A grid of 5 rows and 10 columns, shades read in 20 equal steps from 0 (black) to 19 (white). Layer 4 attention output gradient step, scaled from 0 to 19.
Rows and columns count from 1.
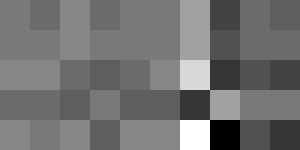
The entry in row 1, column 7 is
12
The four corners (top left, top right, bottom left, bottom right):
9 7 10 4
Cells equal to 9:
12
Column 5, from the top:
9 9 8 7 10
